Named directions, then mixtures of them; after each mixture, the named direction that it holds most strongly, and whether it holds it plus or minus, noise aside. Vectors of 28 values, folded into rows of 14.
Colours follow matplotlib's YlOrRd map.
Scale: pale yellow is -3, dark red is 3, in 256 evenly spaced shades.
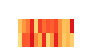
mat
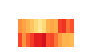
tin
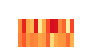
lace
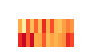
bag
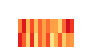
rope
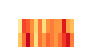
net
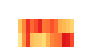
tin, minus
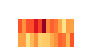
tin, minus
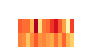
lace, plus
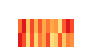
rope, plus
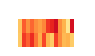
mat, plus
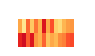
bag, plus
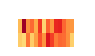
bag, minus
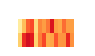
net, plus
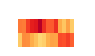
tin, minus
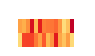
mat, plus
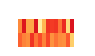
lace, plus
